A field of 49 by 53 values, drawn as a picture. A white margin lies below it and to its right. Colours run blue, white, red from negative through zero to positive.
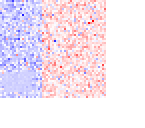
Stripes: none. Odd patch: calmer, in the bottom left. Calmest part: bottom left. Seam: vertical, 40% of the way across, the right part higher.
